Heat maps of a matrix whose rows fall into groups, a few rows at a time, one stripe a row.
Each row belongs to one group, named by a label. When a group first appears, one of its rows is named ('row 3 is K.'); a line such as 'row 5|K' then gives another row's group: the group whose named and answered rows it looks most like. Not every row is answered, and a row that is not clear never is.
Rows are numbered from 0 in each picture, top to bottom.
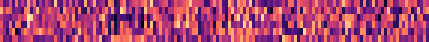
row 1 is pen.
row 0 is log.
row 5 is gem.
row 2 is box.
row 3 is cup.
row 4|pen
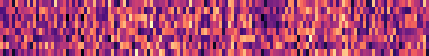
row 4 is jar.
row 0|log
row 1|jar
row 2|log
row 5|gem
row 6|pen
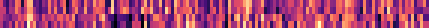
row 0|cup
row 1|cup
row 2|box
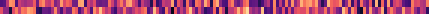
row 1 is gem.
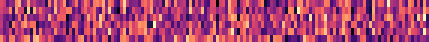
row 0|cup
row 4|log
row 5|pen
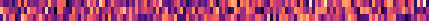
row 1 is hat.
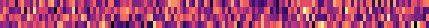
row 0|jar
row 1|hat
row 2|cup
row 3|box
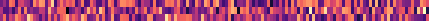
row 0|jar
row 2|cup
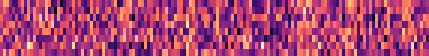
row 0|hat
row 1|hat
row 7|jar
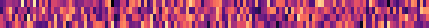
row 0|log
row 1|jar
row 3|cup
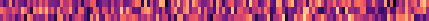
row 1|pen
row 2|hat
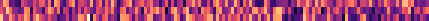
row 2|pen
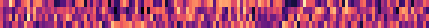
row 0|pen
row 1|box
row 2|log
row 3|gem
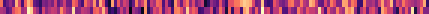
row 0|gem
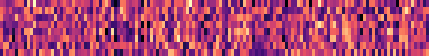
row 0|cup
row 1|pen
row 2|gem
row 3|box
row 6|hat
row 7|jar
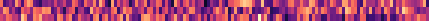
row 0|gem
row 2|pen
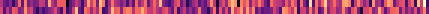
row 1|gem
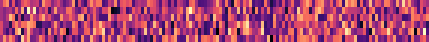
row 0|hat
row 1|log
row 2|jar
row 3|gem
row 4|cup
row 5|jar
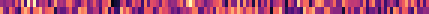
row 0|log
